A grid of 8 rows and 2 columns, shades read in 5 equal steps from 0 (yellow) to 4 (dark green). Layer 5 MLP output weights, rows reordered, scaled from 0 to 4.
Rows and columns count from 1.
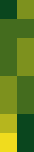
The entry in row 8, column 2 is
4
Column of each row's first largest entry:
1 1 1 1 2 2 2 2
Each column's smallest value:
0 2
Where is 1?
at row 7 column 1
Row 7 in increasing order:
1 4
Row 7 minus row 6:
-1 1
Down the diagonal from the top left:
4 3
